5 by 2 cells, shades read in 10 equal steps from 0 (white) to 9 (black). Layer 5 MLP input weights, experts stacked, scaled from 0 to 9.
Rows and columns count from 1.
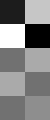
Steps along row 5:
down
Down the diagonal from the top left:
8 9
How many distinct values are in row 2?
2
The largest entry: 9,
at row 2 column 2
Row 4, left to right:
3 5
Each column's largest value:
8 9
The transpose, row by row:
8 0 5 3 5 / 2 9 3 5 4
